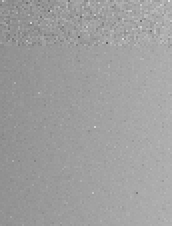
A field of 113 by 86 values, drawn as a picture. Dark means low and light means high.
Fine speckle covers the field. The bottom part is calmer, past a seam about 20% of the way down. There are no regular stripes. There is an overall slope up to the right.
